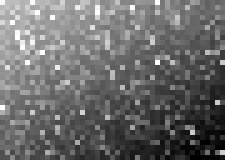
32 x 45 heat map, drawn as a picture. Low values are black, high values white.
The halves do not mirror each other. No regular stripes run through it. The top left is the ninth with the highest average. Values rise toward the top left. The bottom right is the ninth with the lowest average.
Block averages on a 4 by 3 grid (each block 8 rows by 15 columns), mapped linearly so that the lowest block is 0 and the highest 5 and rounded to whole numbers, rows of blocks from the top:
5 4 3
4 3 2
3 2 1
2 1 0
